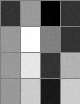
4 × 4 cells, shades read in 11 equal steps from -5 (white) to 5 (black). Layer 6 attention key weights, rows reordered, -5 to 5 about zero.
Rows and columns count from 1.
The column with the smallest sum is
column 2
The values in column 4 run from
-3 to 3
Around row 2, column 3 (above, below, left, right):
5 3 -5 3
